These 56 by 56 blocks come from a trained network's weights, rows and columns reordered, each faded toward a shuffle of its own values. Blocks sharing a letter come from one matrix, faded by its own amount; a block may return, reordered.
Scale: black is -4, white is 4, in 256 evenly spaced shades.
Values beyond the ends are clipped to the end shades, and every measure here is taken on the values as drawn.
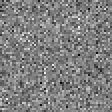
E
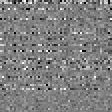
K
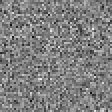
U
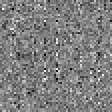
E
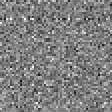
U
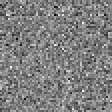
U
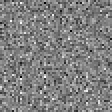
E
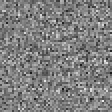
U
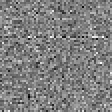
U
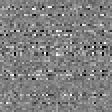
K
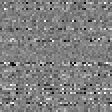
K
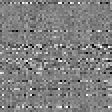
K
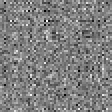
K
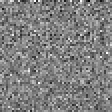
U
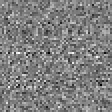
U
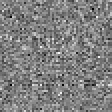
U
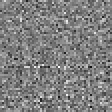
U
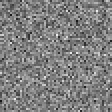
U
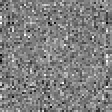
E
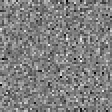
E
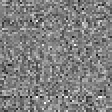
U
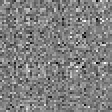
K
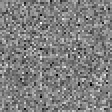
E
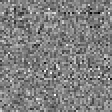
U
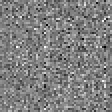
E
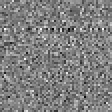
U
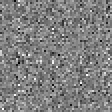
E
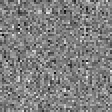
E
